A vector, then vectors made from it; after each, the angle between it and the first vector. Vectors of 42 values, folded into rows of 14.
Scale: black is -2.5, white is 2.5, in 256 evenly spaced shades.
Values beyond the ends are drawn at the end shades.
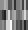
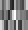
orthogonal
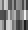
nearly parallel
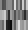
nearly opposite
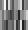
orthogonal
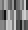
nearly parallel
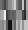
nearly opposite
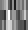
nearly parallel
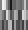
partly aligned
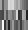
orthogonal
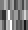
nearly parallel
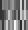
partly aligned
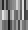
partly opposed
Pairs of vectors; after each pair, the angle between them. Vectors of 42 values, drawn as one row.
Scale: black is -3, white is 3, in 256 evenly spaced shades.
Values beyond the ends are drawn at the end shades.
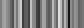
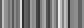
nearly parallel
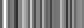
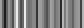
partly opposed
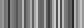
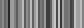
nearly parallel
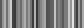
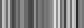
partly aligned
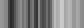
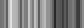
nearly opposite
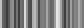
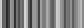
nearly parallel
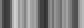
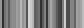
partly aligned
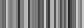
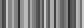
nearly parallel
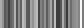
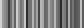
partly aligned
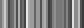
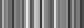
partly aligned
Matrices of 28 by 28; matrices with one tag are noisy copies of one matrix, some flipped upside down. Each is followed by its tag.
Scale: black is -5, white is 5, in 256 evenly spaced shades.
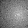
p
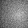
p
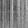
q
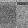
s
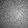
p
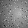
p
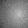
p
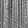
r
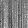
r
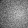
p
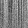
r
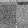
s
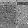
s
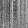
q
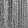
r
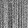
r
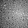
p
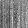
q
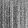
q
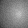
p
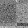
s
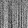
r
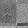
s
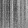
q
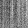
q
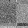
s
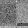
s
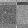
s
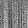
r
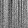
r
